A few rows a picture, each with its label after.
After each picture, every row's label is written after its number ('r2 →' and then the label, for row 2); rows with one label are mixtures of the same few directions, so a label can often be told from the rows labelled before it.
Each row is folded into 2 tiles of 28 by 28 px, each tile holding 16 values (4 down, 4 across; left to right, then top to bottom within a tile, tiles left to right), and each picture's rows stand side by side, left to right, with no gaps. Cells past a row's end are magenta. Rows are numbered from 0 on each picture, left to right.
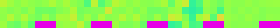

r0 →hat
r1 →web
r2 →hat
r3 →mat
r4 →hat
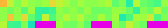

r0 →hat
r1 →hat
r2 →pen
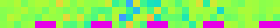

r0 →pen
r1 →hat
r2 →pen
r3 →web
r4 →mat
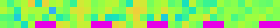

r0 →web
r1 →mat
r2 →mat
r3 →pen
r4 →pen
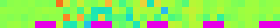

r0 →hat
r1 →hat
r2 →web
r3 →mat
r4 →mat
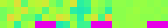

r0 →pen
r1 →mat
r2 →mat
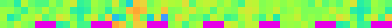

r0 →pen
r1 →mat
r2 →mat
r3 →pen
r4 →mat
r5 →web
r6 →mat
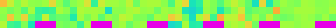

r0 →hat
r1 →web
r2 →pen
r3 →mat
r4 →web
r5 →mat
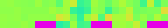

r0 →web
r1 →mat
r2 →web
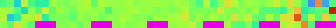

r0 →pen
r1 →web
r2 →pen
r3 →web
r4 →hat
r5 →web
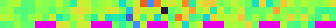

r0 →mat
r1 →mat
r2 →web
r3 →pen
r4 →web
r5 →hat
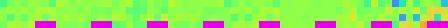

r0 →hat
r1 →hat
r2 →mat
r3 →hat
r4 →hat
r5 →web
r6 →web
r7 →hat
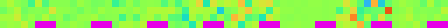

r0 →web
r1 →pen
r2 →hat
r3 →web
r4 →pen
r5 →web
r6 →web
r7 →web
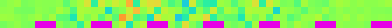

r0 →mat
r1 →web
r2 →pen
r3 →pen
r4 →web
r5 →pen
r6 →hat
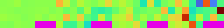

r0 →mat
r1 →hat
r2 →web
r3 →web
